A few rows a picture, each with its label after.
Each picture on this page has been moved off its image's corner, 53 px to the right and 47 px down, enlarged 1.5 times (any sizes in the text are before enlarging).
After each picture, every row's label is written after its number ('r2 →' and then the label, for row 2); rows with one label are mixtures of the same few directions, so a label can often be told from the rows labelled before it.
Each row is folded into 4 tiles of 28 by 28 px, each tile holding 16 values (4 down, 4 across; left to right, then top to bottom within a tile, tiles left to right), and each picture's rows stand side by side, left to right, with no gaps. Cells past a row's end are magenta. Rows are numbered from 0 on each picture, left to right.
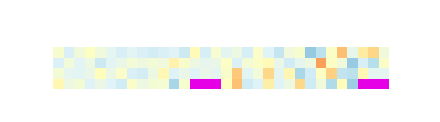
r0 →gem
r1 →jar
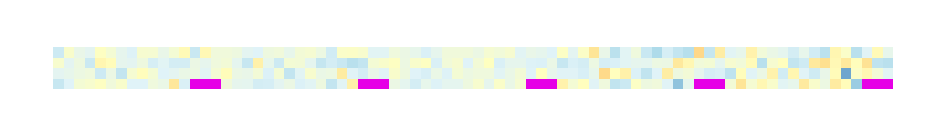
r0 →gem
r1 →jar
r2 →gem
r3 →gem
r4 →jar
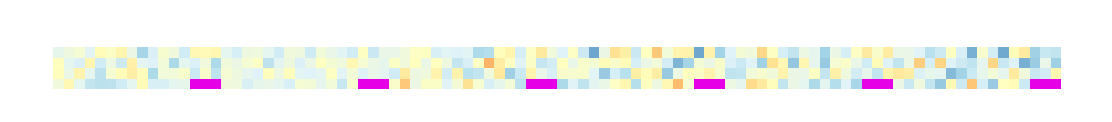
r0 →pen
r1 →gem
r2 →jar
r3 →gem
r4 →gem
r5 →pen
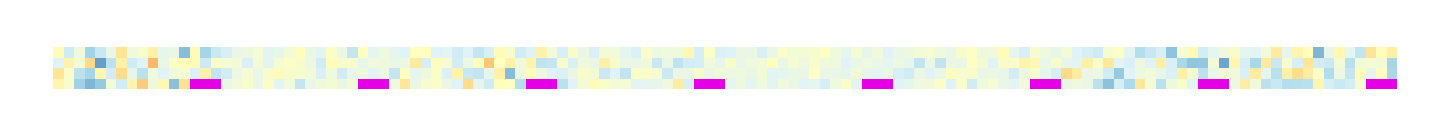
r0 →gem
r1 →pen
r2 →jar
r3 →gem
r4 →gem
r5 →pen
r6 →pen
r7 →pen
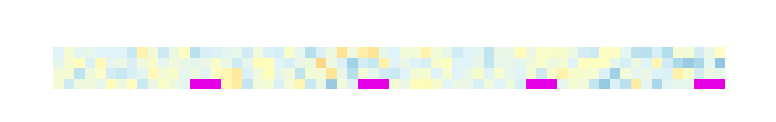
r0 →pen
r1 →jar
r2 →gem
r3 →pen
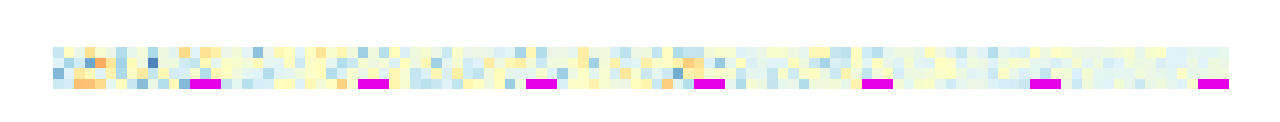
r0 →gem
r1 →gem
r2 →gem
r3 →jar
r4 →jar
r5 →gem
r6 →jar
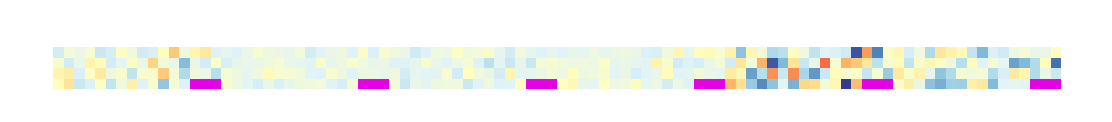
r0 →jar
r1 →gem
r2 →jar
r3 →jar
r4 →gem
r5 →pen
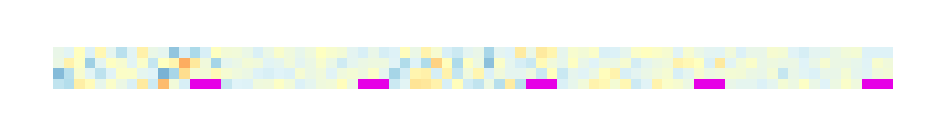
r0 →jar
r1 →gem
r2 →gem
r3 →pen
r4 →pen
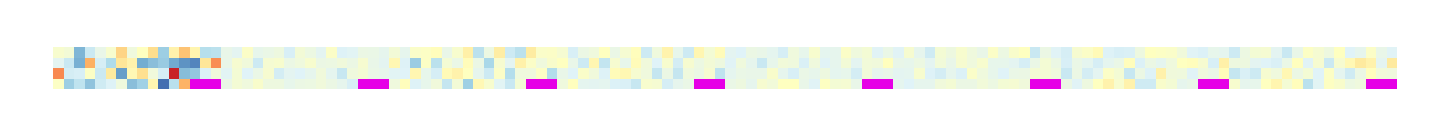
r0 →jar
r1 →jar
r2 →pen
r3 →pen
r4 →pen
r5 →gem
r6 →pen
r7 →pen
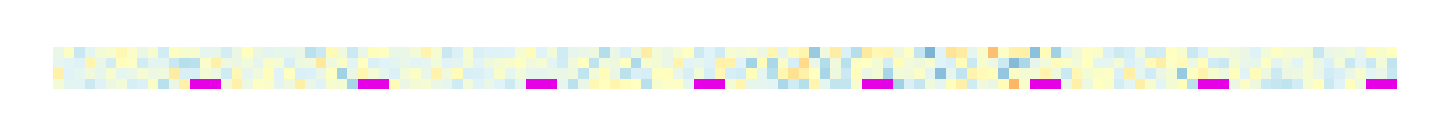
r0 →jar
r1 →jar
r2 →gem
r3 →pen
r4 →pen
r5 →gem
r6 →jar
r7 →pen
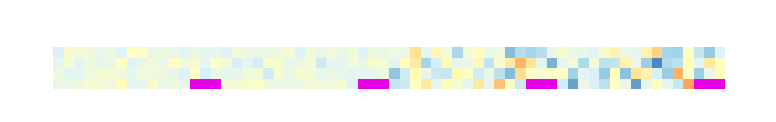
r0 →pen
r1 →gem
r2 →jar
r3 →jar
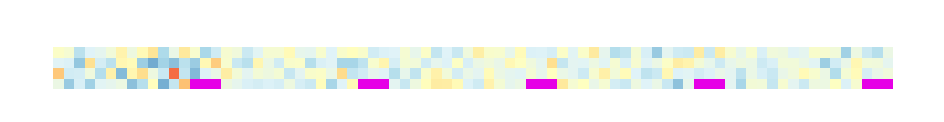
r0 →jar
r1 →jar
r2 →pen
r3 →gem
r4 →jar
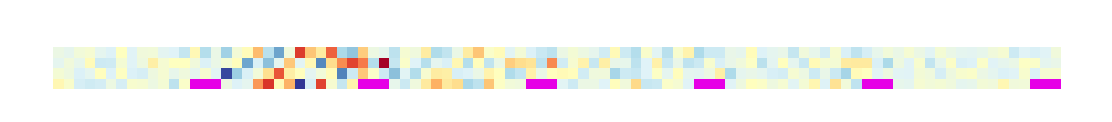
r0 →gem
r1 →pen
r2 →pen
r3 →pen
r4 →jar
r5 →jar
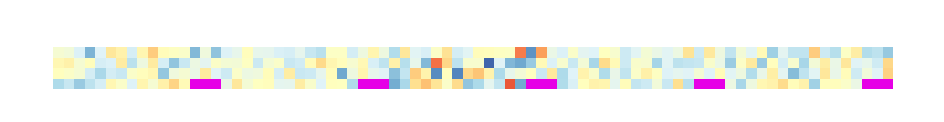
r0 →gem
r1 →jar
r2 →gem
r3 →gem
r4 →pen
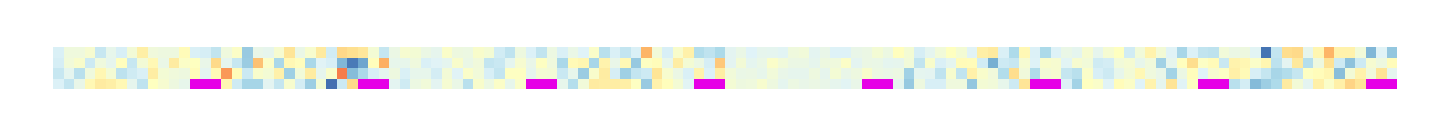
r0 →pen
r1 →jar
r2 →jar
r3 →pen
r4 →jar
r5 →jar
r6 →jar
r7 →gem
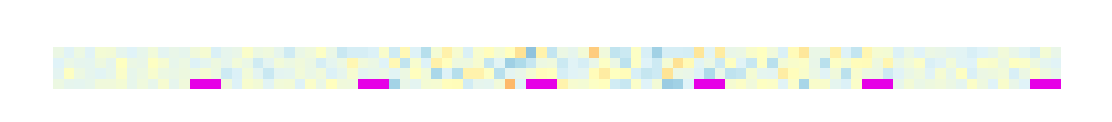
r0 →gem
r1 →jar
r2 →gem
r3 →gem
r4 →pen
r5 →jar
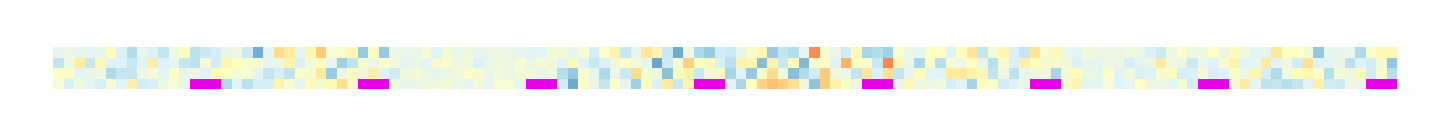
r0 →pen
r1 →gem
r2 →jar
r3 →jar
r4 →pen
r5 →pen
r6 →jar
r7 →pen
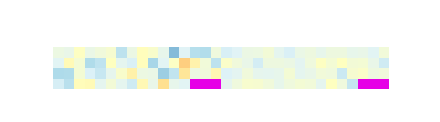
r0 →jar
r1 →jar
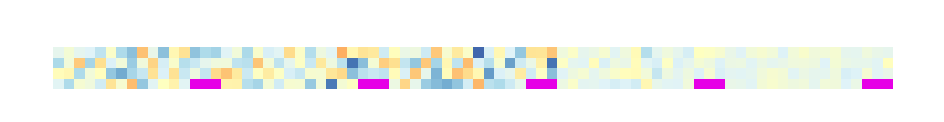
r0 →pen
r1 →jar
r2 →pen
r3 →pen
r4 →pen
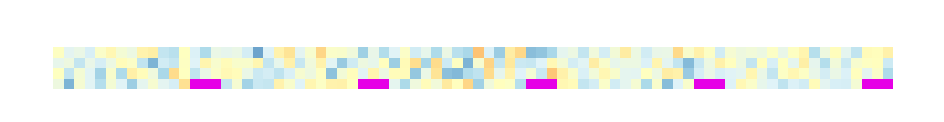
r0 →jar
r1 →gem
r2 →pen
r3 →jar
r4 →pen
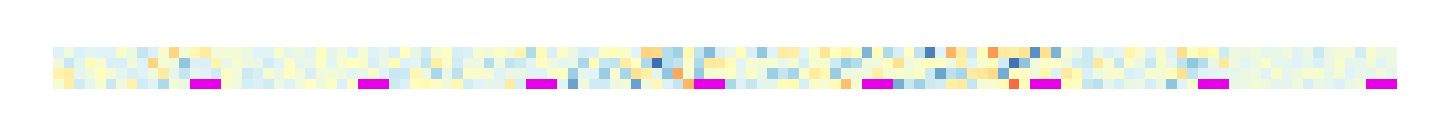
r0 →jar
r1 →gem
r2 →gem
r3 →jar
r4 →gem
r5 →gem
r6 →jar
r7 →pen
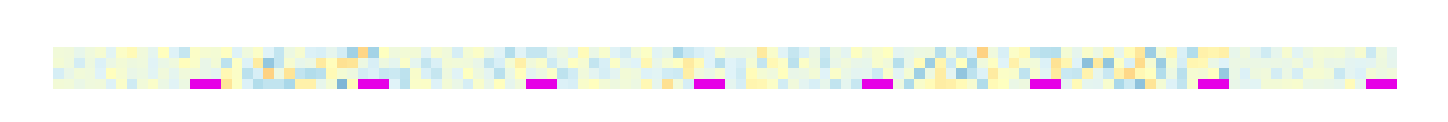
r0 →pen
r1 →gem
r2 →jar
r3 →jar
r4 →gem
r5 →pen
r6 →pen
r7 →gem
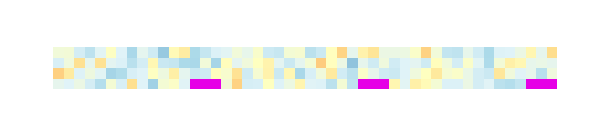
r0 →pen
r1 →jar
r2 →gem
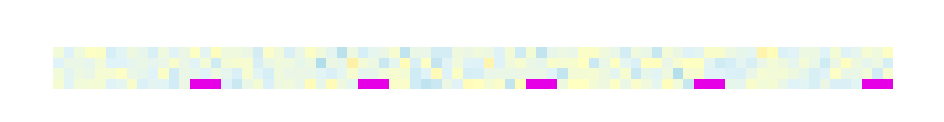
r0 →gem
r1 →jar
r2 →gem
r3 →jar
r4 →gem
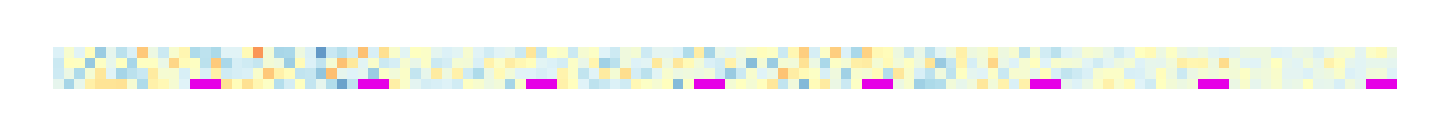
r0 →pen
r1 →gem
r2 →gem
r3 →gem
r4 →pen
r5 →gem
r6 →pen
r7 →jar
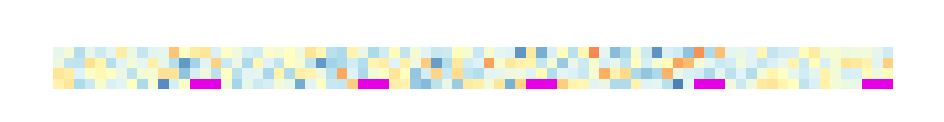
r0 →jar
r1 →jar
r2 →gem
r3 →gem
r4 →pen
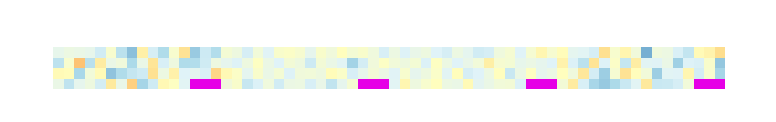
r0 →pen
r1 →jar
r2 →jar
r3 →pen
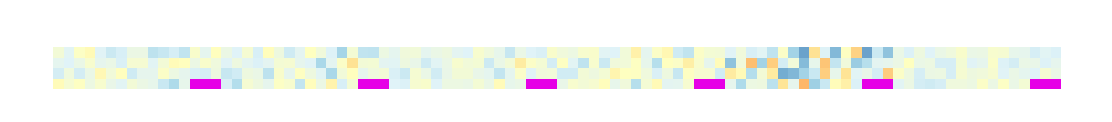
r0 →gem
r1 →jar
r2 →jar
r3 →pen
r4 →pen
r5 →gem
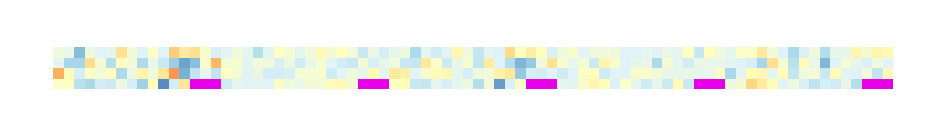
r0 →jar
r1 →gem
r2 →jar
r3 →gem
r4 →gem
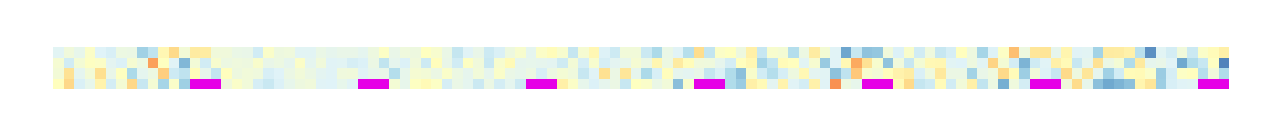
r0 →jar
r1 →pen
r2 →gem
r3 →gem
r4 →jar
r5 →jar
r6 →pen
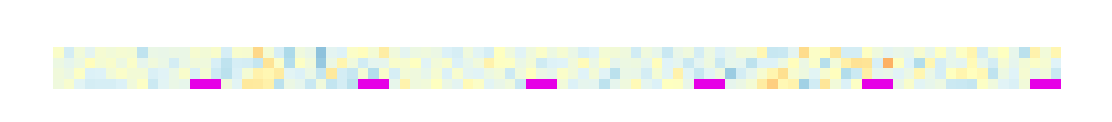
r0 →pen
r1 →gem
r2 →jar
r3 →pen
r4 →pen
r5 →pen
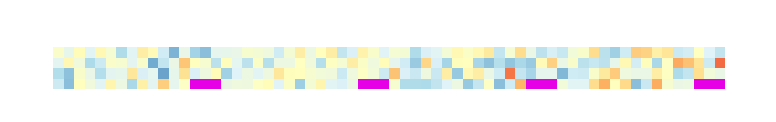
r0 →jar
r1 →pen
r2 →jar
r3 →pen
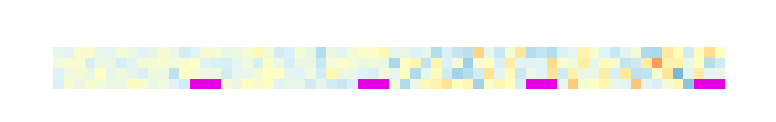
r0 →jar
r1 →gem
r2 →pen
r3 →jar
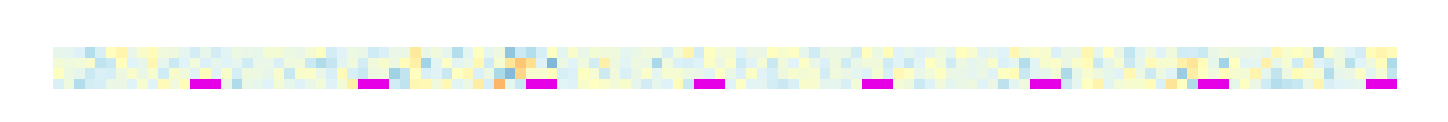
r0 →gem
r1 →jar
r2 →jar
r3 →gem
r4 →pen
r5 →jar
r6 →jar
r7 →pen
